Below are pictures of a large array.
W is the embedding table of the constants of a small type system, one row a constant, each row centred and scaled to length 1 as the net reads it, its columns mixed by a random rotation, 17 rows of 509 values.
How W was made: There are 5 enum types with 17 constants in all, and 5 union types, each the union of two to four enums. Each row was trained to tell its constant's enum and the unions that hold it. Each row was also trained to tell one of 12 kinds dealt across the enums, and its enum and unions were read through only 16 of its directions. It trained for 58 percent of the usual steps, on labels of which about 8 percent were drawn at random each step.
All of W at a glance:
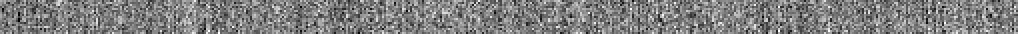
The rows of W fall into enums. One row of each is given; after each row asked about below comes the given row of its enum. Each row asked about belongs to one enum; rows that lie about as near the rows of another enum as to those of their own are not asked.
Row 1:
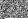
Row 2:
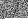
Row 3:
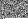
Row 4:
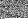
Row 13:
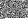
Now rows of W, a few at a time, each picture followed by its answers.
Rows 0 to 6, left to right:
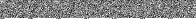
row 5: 4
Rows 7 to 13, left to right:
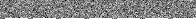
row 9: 4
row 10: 4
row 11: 3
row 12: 3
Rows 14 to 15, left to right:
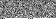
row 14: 4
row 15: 3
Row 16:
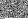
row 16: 2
